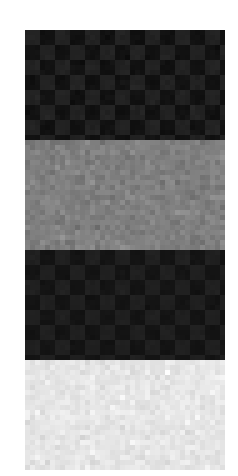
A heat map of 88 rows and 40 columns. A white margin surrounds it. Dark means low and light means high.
It is made of 4 by 1 panels. Panel 1,1: very low, checkered, faint in contrast. Panel 2,1: middling, fine-grained, faint in contrast. Panel 3,1: very low, checkered, faint in contrast. Panel 4,1: very high, fine-grained, faint in contrast.
